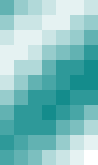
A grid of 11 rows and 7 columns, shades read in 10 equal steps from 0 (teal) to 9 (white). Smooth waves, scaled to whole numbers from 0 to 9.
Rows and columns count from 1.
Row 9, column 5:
3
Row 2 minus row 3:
-2 -1 -1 1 2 1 2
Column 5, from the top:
8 8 6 4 1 1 0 1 3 5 7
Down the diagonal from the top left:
3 7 8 5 1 0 1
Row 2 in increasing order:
5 5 6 7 7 8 8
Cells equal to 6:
7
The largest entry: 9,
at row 11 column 7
